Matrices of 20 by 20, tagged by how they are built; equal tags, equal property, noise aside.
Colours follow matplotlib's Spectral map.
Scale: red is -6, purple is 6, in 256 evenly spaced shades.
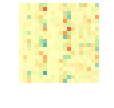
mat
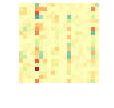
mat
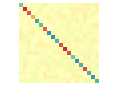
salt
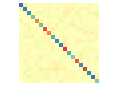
salt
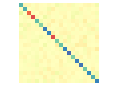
salt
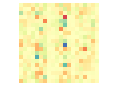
mat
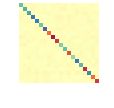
salt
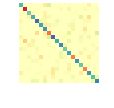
salt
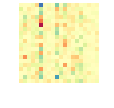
mat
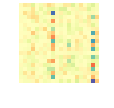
mat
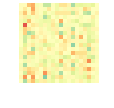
mat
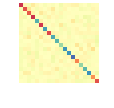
salt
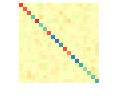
salt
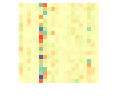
mat
